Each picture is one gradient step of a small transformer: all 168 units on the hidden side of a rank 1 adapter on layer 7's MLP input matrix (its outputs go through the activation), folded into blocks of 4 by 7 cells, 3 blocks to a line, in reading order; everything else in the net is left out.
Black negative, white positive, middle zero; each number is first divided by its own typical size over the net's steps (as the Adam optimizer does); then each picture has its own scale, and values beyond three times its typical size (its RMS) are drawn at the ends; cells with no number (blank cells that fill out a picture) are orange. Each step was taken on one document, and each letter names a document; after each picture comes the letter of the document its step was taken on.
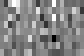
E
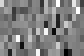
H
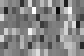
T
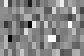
E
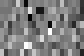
E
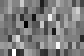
H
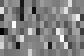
T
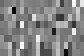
H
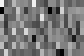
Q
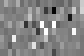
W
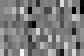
E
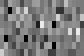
Q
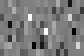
W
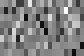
T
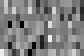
E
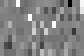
W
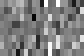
H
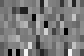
H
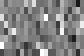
Q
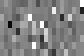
W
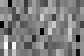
Q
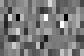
Q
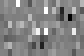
W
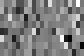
T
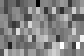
E
